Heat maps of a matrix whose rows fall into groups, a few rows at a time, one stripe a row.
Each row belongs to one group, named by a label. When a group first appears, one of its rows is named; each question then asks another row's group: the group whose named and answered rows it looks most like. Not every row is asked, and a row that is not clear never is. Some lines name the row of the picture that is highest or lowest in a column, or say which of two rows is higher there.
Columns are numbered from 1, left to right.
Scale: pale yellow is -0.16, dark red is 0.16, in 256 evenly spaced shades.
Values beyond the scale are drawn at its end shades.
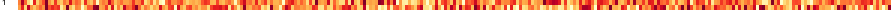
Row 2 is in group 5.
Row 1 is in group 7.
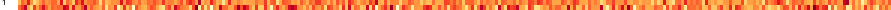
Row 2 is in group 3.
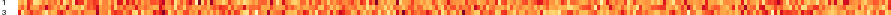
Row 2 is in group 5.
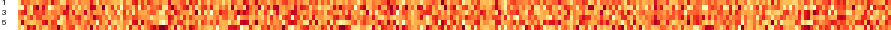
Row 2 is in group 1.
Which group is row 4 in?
5
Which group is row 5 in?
7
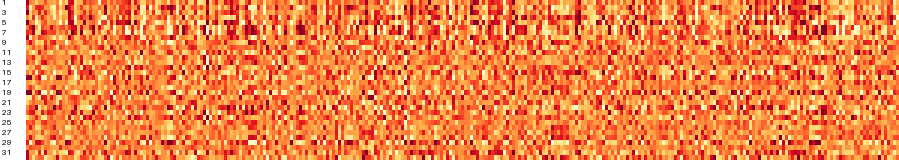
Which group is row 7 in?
3
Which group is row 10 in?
1
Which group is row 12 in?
3
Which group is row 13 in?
3
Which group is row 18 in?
7
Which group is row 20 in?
1
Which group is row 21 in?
1
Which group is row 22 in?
5
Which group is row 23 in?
3
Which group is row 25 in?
3
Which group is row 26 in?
7
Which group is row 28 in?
7
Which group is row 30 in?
1
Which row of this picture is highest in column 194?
22
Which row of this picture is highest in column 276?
24
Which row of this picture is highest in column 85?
14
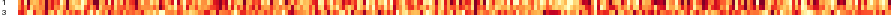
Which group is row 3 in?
7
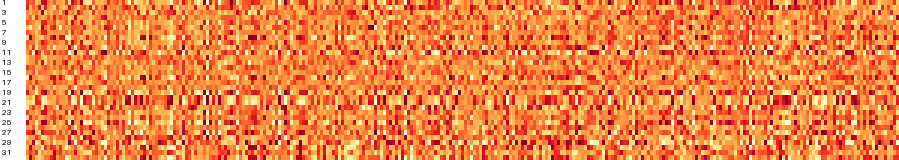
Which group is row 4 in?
5
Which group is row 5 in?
3
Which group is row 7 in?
3
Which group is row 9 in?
3
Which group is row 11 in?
5
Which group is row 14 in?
3
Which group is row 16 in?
7
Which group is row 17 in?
5
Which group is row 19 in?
3
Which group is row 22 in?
1
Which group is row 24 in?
7
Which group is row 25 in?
3
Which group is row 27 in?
3
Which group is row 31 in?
5
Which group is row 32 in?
7
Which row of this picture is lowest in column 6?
30
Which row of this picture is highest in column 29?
22
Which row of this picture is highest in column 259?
31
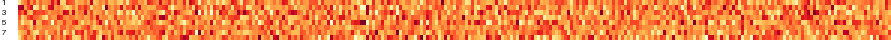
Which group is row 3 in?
3
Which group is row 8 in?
1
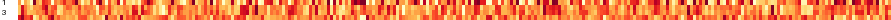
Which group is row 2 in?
7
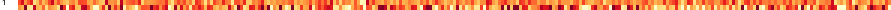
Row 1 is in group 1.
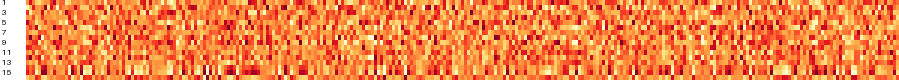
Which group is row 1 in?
7
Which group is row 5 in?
7
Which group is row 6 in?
5
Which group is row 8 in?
1
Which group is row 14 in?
3
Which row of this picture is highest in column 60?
15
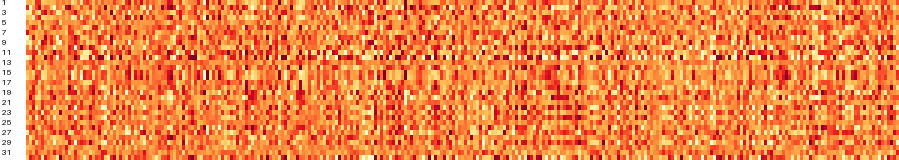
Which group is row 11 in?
5
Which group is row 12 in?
1
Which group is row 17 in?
5
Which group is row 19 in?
3
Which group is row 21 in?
3
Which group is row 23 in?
1
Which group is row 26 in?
3
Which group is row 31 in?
5
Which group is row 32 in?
1
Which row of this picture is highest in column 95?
12
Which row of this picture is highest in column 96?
28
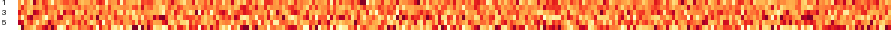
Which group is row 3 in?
3
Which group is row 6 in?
7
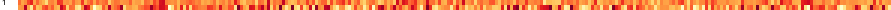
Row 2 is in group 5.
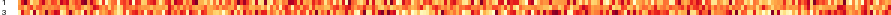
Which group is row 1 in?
3
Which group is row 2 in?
5
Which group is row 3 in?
7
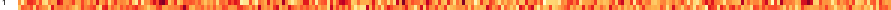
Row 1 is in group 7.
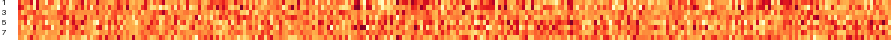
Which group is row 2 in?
7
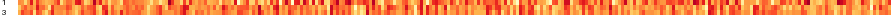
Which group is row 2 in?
1
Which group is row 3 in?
1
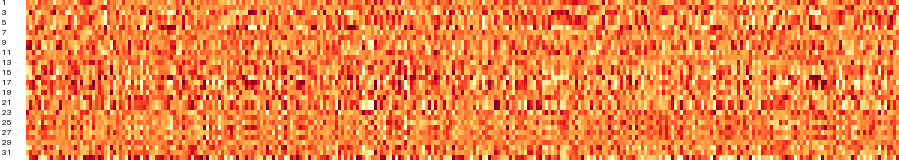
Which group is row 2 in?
5
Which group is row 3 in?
7
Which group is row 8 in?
1
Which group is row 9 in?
1
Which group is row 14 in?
1
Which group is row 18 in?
3
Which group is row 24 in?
3
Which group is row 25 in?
7
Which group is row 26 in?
3
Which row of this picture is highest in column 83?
32
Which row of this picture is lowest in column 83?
27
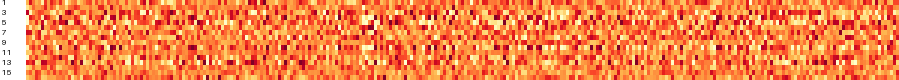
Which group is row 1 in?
7
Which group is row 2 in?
1
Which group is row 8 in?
5
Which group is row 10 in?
1
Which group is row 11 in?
1
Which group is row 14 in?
1
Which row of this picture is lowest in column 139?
13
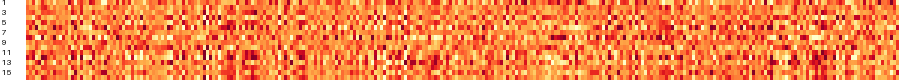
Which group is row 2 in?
3
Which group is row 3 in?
3
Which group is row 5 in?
3
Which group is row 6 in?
5
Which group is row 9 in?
5
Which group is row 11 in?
3
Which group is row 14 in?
3
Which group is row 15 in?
5
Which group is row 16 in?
3
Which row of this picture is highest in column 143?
6
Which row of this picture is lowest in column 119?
6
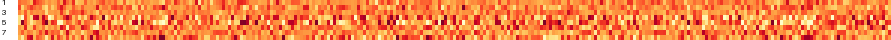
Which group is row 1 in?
3
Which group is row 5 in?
7
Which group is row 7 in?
5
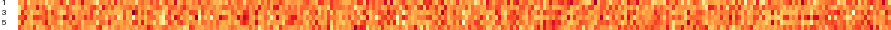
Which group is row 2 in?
1
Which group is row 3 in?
7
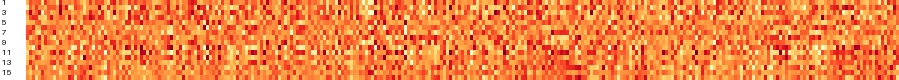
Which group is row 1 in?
1
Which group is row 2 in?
7
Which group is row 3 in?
1
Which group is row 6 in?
3
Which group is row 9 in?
1
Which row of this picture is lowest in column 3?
10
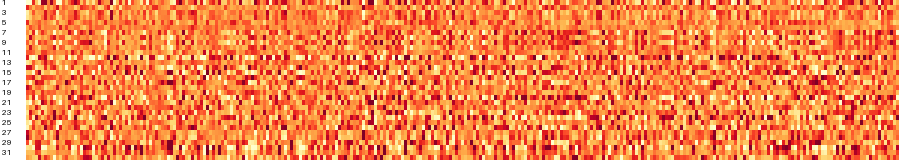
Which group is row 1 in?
1
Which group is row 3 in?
1
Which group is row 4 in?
1
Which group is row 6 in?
1
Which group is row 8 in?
7
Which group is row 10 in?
7
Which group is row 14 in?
7
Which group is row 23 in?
7
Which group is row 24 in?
5
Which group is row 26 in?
1
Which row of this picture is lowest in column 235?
30
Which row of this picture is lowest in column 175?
24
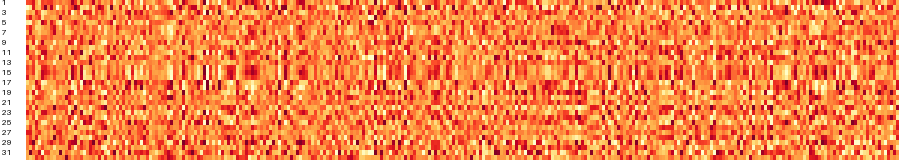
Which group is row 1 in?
3
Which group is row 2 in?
1
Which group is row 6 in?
7
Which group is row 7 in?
7
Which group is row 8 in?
3
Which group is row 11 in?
3
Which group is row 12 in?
1
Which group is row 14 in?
3
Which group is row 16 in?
3
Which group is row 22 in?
5
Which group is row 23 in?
3
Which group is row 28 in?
5
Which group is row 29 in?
3
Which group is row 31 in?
1
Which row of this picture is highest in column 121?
6
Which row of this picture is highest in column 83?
29
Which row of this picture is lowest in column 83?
10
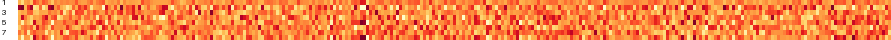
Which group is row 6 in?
1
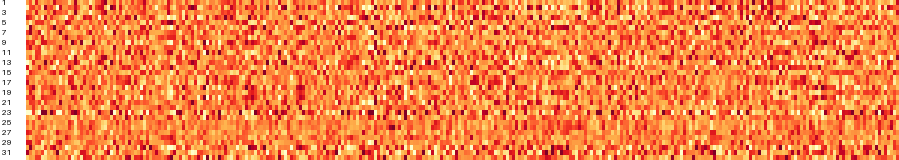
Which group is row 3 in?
5
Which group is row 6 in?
7
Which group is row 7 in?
1
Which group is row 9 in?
3
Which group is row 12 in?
5
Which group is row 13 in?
1
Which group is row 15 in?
7
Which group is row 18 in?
3
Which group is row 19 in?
7
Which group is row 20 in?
3
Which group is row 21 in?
1
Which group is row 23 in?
1
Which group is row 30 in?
7
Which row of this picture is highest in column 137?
2
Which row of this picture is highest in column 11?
31
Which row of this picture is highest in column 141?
5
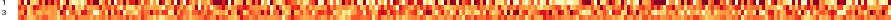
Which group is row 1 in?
5
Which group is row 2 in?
3
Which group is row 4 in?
7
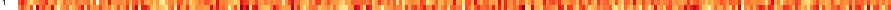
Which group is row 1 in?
7
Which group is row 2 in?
7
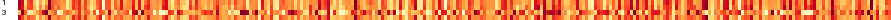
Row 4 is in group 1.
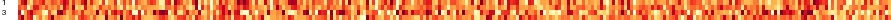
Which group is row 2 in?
3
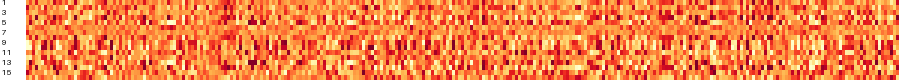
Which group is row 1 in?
5
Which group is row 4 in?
5
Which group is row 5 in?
7
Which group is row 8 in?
5
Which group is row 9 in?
1
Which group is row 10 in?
1
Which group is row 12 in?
1
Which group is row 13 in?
7
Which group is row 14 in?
5
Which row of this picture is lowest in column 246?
16
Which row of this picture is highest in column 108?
10
